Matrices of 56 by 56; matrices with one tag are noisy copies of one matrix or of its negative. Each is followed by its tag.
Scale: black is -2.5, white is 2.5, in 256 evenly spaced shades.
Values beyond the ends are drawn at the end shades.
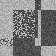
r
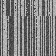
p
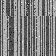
p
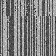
p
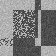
r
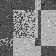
r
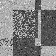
r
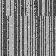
p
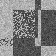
r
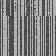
p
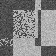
r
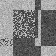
r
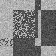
r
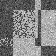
r
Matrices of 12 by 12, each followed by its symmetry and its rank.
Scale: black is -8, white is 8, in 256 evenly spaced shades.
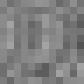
neither, rank two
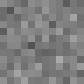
neither, full rank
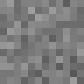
neither, full rank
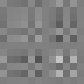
symmetric, rank one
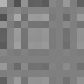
symmetric, rank one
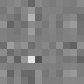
neither, rank two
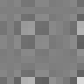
symmetric, rank one
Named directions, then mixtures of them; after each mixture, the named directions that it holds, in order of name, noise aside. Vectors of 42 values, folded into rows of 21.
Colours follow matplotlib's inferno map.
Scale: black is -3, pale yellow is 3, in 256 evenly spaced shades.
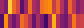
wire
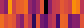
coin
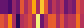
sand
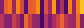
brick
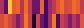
coin, wire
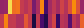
coin, wire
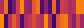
brick, wire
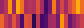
brick, coin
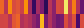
brick, coin, sand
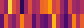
wire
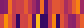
coin, sand, wire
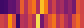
sand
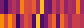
coin, sand
